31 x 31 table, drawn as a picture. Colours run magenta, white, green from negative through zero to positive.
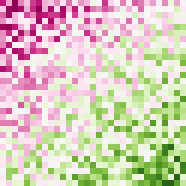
There are no regular stripes. The ninth with the highest average is the bottom right. No single row or column stands out from its neighbours. Values rise toward the bottom right. The ninth with the lowest average is the top left. On average the colour sits 50% of the way up the scale. The halves do not mirror each other.
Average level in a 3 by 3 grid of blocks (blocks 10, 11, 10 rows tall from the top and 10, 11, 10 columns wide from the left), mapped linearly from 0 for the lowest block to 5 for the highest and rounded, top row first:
0 1 2
1 3 4
3 4 5
